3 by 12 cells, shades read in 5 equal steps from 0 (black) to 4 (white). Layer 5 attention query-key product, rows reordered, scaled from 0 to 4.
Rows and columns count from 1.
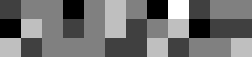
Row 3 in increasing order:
1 1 1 1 2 2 2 2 2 3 3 3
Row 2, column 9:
3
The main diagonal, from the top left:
1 3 2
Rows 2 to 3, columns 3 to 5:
2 1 2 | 2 2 2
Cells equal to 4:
1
